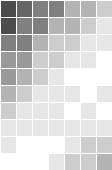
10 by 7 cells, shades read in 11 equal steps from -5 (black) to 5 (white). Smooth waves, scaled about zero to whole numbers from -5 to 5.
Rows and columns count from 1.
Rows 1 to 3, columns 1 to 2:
-2 -1 / -2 0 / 0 0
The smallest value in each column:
-2 -1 0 0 2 2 2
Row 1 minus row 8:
-6 -5 -4 -4 -2 -2 -1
